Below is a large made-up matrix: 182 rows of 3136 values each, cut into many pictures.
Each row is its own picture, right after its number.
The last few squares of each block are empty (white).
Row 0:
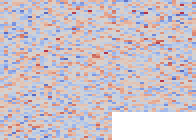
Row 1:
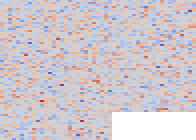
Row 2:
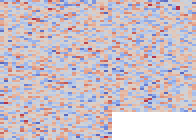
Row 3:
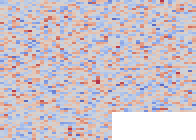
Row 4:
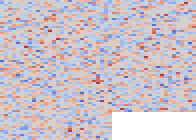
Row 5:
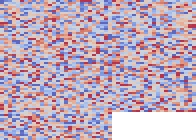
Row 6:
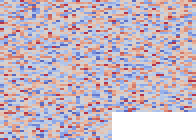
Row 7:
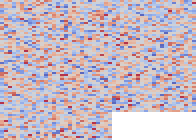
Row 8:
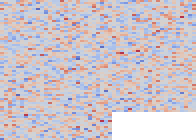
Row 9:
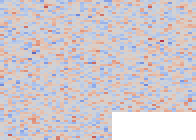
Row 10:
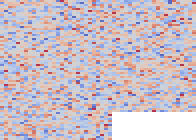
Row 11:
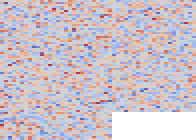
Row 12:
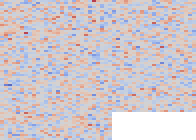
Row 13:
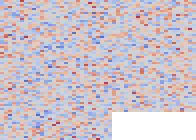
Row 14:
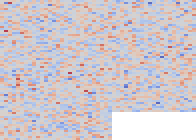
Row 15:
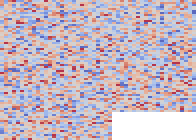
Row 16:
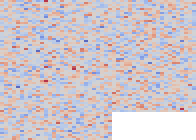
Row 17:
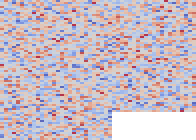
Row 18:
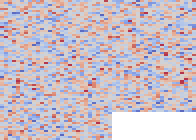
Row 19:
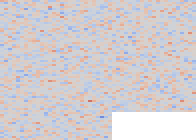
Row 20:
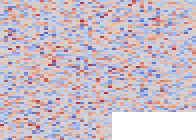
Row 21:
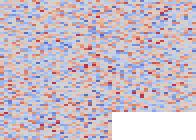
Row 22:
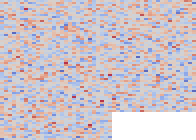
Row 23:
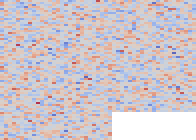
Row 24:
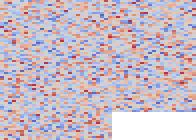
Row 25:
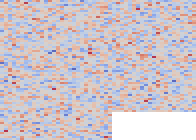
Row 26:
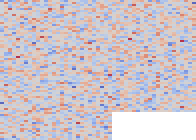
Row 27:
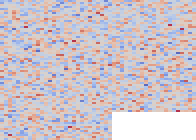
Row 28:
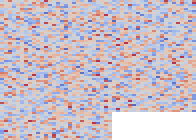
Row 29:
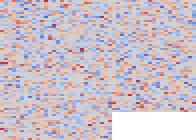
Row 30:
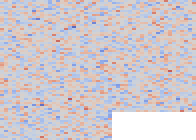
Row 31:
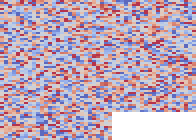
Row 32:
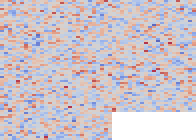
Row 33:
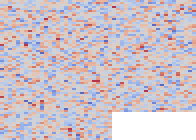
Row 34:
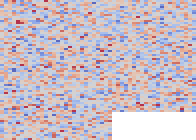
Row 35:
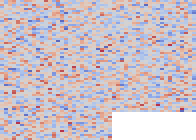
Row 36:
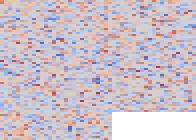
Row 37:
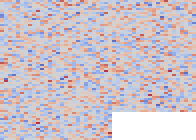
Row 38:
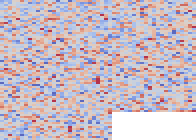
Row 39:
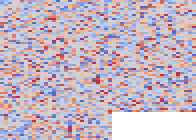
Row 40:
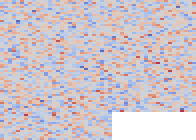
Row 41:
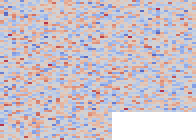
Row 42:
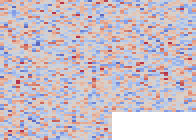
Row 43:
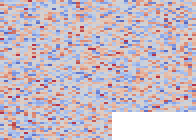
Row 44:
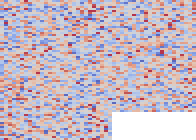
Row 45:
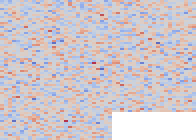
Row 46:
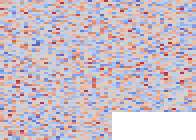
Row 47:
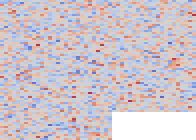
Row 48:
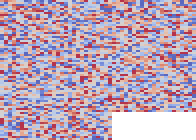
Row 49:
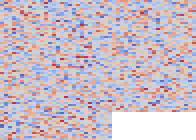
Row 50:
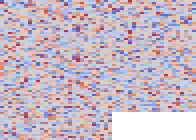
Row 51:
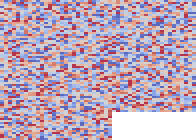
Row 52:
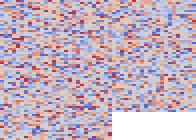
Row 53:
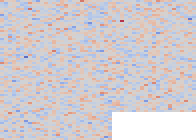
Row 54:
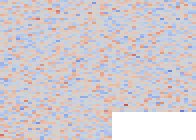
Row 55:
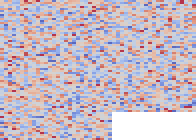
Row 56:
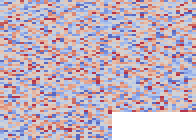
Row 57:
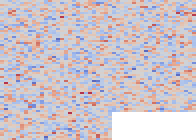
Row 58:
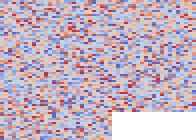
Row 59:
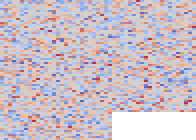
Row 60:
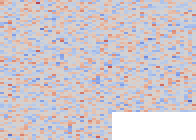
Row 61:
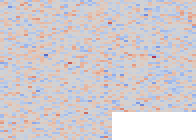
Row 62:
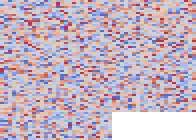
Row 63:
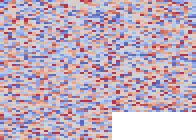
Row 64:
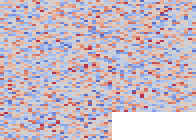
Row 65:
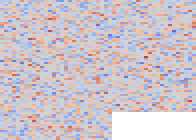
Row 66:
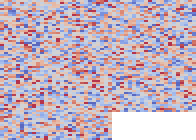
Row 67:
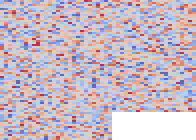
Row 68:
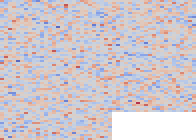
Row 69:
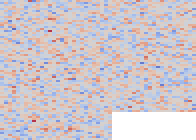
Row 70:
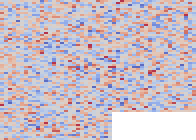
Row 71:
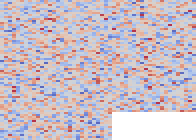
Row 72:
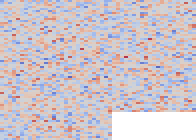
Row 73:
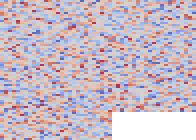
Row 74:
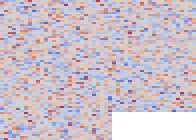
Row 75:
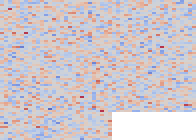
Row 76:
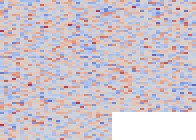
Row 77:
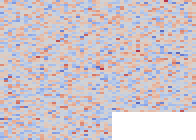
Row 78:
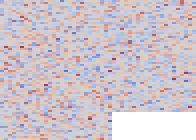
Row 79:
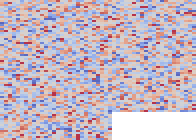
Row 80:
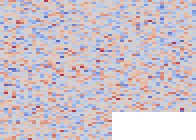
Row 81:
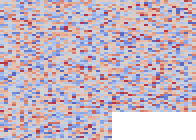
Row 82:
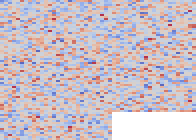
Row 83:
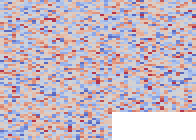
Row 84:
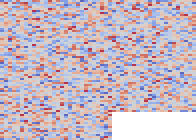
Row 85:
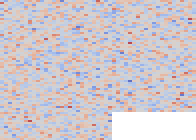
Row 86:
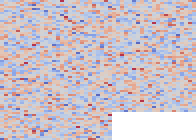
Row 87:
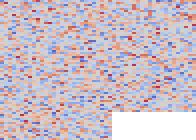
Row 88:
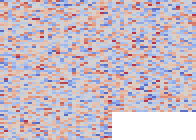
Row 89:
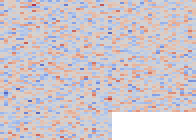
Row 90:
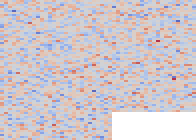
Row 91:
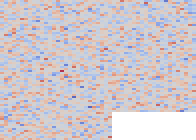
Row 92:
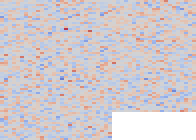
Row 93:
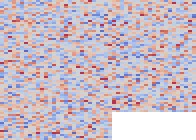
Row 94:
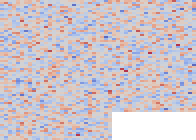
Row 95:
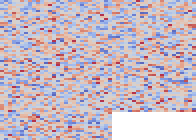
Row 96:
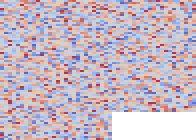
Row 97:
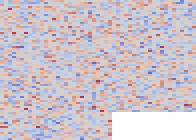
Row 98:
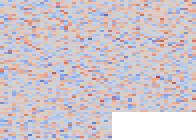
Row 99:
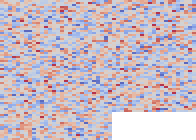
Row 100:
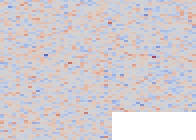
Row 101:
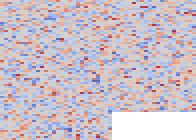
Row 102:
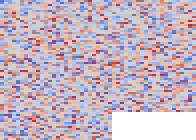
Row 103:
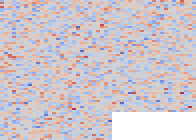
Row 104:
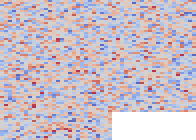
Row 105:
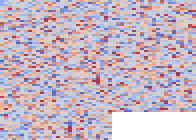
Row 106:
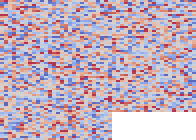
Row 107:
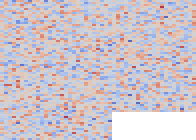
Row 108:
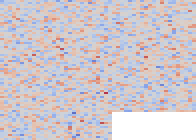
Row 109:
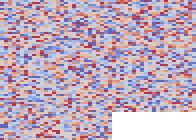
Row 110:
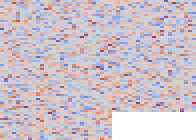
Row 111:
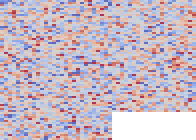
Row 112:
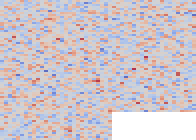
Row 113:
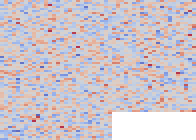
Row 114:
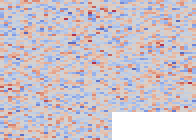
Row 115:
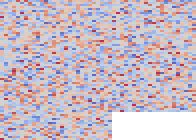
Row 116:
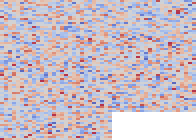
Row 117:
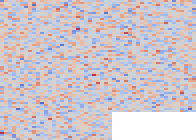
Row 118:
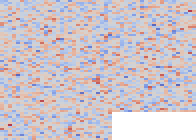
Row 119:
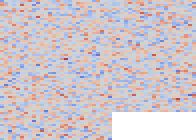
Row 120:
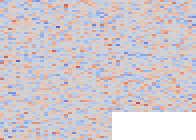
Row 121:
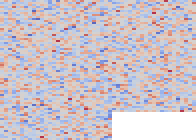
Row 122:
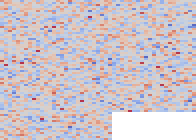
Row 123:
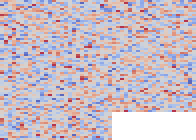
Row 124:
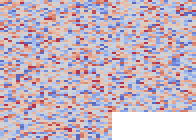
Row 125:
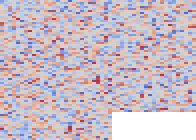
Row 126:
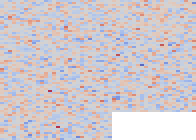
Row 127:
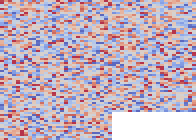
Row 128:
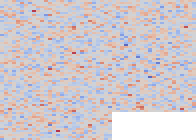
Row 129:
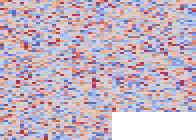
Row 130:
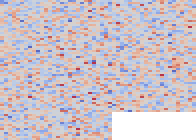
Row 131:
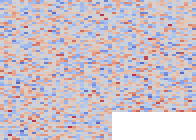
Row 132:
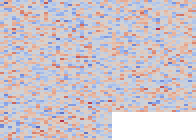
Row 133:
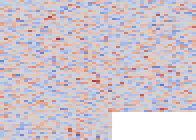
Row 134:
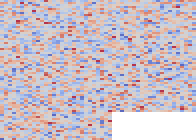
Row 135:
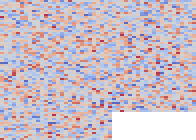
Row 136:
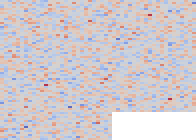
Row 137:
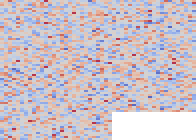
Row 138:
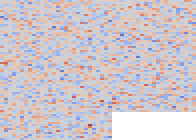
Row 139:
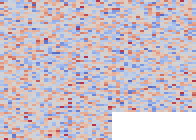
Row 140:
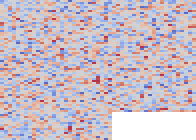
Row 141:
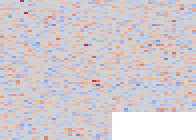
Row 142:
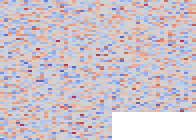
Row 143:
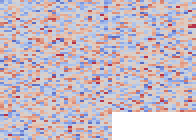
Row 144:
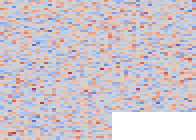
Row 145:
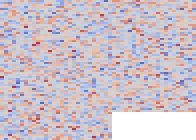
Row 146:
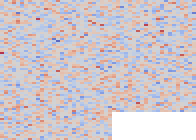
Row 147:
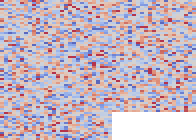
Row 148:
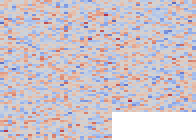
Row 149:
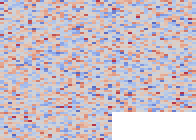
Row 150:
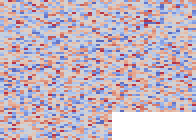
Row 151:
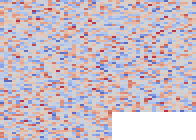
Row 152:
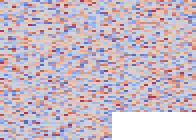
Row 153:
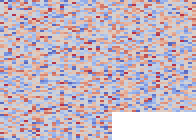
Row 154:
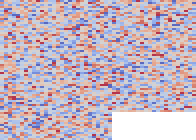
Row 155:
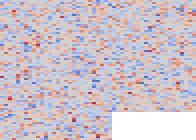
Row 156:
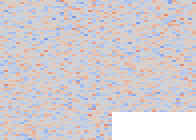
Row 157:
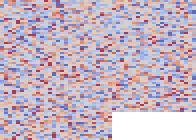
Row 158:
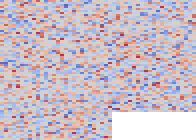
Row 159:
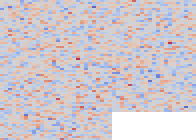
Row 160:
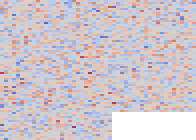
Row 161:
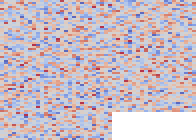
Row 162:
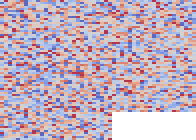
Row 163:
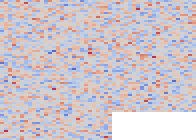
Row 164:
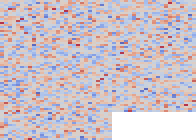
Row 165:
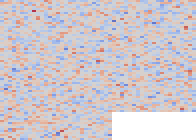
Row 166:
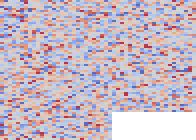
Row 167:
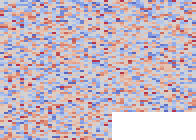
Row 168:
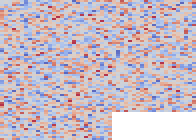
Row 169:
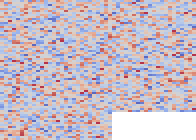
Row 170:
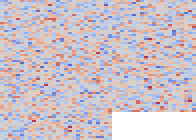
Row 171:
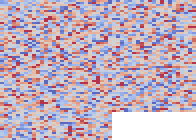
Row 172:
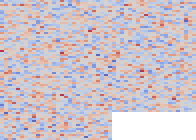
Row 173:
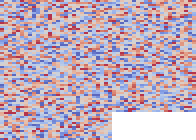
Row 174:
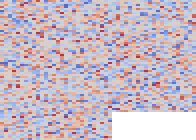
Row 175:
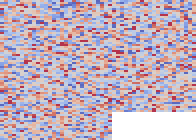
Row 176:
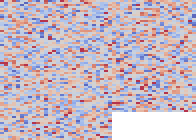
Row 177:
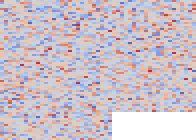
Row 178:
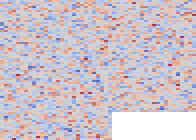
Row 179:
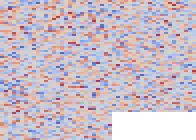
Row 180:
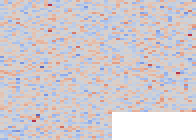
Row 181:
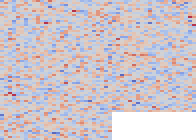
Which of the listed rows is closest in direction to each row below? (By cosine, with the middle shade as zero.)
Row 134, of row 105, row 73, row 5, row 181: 73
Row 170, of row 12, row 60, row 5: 5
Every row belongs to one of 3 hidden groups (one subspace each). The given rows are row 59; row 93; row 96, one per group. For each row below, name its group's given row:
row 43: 96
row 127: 59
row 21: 96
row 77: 93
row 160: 96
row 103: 96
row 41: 96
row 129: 59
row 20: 96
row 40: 93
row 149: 96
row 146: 93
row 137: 93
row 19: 93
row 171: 59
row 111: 59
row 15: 93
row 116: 93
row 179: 96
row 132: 96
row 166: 96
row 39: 59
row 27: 59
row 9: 59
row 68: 93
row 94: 59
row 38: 59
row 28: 93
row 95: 59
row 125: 59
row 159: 96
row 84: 93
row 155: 59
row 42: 59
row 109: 96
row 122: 59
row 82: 59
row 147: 96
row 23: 96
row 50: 96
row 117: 96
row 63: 93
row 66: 59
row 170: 59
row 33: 59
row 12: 96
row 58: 93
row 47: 59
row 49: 96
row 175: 96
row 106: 96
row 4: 59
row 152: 93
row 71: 59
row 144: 59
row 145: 59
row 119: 96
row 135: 93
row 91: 93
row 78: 96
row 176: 93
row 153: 93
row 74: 96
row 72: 59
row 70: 96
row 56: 59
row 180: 59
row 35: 93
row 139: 96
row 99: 59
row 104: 59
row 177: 96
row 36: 59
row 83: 59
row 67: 59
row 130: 59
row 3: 59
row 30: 93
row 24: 59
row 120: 93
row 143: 59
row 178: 59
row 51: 93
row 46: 59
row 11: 96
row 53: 93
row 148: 93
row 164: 96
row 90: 96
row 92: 93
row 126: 93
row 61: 93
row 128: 93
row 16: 93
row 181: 93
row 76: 96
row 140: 59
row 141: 59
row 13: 96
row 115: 93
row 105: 59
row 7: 93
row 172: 96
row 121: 93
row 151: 93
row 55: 96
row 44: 96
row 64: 96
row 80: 93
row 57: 59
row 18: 59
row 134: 93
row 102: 59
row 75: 96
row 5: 59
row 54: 93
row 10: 96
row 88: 93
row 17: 93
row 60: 59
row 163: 93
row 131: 59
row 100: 93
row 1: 59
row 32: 59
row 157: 93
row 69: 59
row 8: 96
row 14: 59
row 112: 59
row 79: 59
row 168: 96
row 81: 93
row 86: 96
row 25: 93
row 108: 59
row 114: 96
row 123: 96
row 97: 96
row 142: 93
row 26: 93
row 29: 93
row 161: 96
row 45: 59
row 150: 93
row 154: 96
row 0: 96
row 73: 93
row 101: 59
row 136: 93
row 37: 93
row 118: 59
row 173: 96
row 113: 59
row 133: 59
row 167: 96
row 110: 93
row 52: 96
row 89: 96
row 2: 93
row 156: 96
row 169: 59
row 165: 93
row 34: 93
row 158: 93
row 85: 96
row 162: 96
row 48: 96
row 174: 93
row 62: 93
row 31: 96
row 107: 93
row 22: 93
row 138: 93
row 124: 59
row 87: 93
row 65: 59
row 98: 93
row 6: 96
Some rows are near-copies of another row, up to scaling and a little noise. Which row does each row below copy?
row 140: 125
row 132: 49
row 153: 26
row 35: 157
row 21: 64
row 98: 62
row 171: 3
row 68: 120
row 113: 180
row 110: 51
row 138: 81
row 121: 30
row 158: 174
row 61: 100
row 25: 163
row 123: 48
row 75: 97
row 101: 79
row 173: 6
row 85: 149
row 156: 10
